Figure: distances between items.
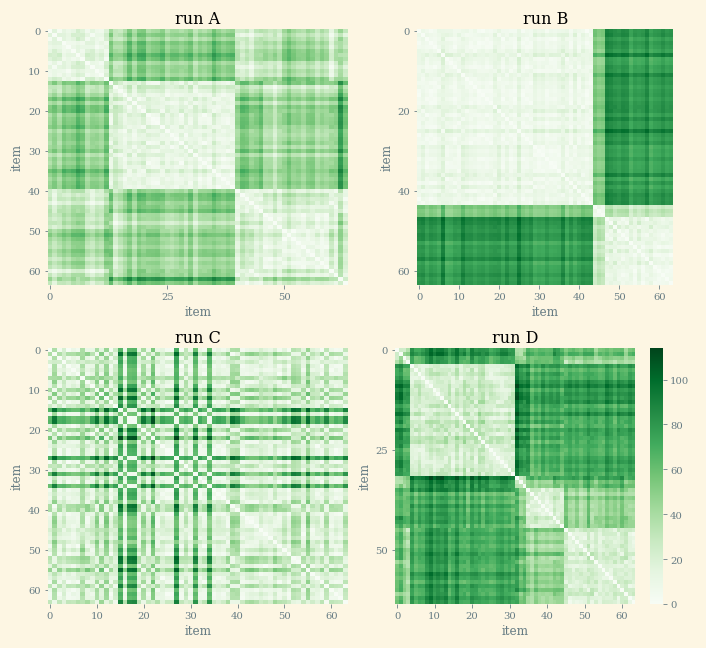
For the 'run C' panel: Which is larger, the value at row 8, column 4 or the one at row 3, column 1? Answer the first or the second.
the second
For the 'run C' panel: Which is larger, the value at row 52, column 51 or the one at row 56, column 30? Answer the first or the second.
the first
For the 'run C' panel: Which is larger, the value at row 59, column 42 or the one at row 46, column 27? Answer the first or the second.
the second
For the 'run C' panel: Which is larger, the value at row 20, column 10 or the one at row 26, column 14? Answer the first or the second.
the second
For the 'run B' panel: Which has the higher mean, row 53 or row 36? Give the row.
53
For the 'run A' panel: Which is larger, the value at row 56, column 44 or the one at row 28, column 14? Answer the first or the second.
the second
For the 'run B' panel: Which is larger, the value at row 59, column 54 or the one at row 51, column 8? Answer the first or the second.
the second
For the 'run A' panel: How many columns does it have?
64
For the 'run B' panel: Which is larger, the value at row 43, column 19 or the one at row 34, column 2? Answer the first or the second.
the first
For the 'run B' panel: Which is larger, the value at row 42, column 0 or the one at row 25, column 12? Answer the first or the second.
the second
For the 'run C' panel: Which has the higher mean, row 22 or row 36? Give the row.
22
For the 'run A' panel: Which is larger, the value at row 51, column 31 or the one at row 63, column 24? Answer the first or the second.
the second
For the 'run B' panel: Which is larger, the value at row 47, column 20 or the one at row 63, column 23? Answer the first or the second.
the first
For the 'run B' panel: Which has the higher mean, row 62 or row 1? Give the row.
62
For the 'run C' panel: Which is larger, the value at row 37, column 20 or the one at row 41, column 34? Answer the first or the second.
the second
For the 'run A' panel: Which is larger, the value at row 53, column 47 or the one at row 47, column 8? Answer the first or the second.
the second
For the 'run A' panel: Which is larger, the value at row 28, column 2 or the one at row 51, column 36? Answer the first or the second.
the second
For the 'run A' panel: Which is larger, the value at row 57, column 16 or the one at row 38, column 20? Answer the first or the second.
the first
